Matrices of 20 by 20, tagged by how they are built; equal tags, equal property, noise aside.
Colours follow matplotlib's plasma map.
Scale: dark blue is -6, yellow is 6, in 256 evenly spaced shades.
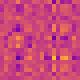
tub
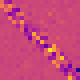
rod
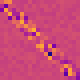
rod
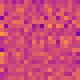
tub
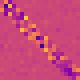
rod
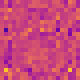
tub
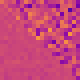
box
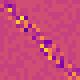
rod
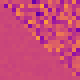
box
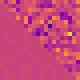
box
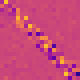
rod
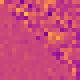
box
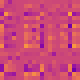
tub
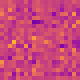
tub
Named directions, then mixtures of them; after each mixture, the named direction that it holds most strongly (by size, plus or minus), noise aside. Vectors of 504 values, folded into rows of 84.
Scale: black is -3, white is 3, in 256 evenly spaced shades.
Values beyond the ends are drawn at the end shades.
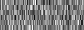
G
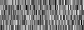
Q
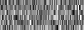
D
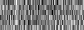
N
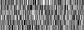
G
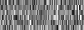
D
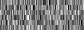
Q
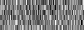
N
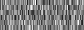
G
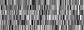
D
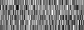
N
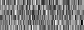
G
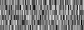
Q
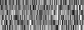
D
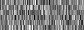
G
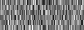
G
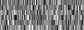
D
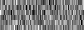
Q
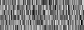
G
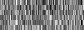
N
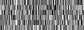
N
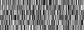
G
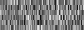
Q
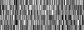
N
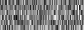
D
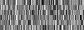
N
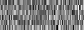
D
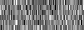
Q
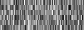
N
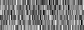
N
